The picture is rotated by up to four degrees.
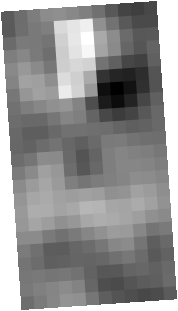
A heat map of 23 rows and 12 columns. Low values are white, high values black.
Overall the values sit about 50% of the way up the scale. An odd patch, lower than its surroundings, sits in the top middle. The top middle is the ninth with the lowest average. The ninth with the highest average is the top right. Neither half mirrors the other. The top middle is the roughest part.
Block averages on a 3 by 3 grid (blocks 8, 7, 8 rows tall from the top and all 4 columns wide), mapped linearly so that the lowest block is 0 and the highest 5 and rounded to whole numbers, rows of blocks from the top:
2 0 5
2 3 3
2 2 3
